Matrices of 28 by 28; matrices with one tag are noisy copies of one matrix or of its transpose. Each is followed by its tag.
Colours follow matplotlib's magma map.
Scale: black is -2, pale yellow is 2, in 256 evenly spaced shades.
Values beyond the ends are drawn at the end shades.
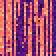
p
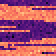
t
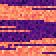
t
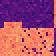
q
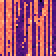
p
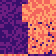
q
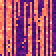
p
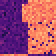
q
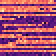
p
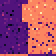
q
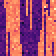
t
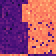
q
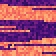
t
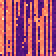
p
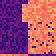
q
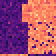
q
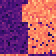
q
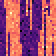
t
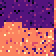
q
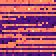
p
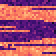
t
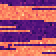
t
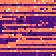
p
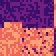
q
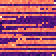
p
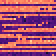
p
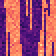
t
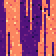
t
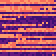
p
